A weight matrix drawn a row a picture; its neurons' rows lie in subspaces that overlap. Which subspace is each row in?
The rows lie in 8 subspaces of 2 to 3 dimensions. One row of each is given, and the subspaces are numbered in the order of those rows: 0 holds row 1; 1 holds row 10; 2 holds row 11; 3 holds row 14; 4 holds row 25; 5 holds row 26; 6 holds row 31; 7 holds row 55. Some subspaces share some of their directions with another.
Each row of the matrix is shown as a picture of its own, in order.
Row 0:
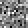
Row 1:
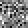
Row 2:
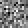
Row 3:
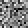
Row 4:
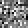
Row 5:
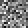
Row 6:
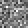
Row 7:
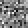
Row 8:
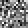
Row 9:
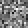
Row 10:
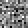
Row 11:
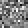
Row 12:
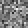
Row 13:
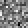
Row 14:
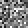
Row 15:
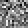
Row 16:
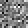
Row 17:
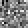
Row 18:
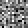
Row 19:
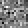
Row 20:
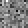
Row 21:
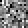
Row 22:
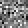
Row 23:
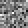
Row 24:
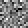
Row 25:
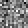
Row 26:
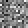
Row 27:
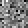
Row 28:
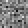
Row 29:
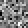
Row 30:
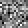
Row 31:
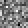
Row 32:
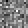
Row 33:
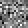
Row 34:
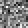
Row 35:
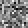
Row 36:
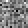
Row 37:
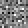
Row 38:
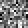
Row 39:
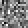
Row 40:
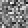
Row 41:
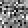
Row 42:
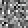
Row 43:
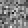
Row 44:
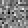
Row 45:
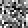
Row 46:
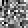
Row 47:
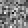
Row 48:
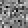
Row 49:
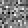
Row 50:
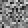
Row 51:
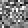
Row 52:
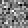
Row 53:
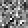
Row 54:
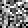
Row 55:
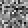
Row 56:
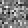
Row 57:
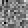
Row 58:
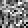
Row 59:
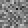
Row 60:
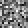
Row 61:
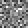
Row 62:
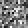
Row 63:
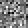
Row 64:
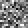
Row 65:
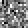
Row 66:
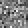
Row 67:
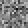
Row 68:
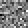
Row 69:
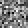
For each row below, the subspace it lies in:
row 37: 1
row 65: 4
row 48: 2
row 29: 6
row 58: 6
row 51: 2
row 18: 1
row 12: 7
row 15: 4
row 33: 0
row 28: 1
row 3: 3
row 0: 2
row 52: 4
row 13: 6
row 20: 5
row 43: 3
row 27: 5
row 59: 7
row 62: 0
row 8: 4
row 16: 5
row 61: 3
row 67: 7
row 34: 6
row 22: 0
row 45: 7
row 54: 6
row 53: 0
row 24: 3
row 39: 5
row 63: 2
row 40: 2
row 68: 3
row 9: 7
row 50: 2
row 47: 3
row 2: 7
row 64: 7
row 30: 0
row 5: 2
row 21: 4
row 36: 4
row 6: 3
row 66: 2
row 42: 5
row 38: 6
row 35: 7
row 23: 3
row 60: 6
